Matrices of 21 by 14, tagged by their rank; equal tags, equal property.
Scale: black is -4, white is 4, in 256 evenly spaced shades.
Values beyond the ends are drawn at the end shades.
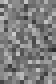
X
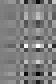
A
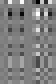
A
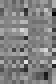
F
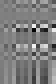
A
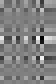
A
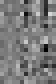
F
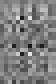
F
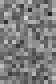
X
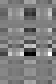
A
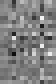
F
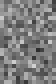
X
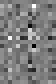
F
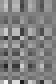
A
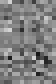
F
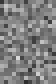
X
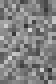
X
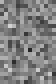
X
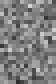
X
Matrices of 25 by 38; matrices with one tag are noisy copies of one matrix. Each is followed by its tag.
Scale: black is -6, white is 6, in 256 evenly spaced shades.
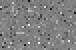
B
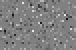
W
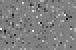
W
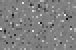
W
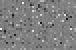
W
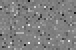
B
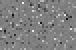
W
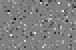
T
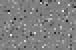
T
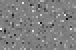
W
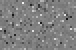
W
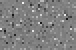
W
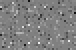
B
